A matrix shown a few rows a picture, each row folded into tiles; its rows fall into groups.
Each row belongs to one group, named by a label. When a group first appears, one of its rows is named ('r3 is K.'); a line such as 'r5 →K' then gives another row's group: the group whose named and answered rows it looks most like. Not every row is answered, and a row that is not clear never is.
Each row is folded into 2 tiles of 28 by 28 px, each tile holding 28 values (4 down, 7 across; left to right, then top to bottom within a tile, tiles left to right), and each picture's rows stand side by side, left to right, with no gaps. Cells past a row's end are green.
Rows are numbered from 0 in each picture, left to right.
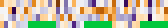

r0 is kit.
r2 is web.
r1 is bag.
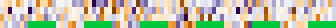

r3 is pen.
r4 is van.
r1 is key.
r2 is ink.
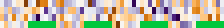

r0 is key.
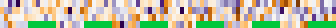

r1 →kit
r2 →pen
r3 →van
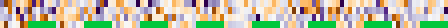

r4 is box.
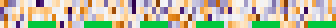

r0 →bag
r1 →kit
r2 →ink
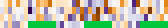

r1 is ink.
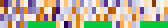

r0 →ink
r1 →pen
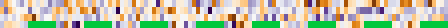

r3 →ink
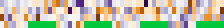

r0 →pen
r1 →van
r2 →bag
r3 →ink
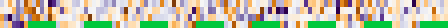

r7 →van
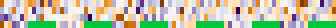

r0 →web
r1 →box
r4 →kit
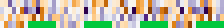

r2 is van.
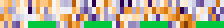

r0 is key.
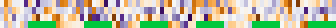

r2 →pen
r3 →web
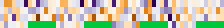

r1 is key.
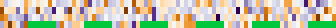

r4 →van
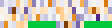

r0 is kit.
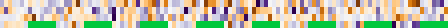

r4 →bag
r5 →van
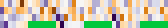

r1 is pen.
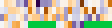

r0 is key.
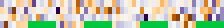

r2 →box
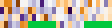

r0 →bag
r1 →kit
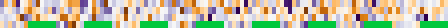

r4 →van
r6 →web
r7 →box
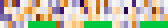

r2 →van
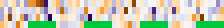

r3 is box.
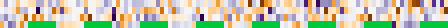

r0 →pen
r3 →box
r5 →key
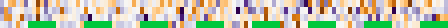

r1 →box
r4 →van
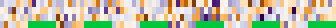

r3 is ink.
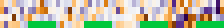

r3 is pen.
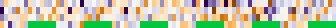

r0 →pen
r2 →kit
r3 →key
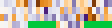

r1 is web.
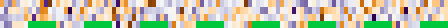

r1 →kit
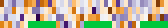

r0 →web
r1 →pen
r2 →ink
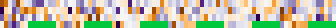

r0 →bag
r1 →van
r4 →box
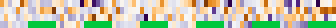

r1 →key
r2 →box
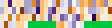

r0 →van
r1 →web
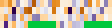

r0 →kit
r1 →kit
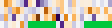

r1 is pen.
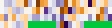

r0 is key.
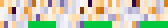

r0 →kit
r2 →van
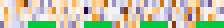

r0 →ink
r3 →bag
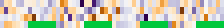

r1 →key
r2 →box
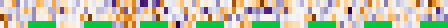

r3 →pen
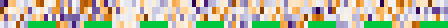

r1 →web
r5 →pen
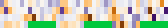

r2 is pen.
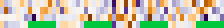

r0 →box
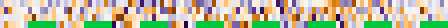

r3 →ink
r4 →van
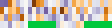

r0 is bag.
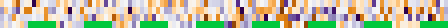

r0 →bag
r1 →kit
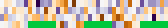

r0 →key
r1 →bag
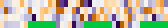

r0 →box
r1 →ink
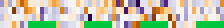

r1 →box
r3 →pen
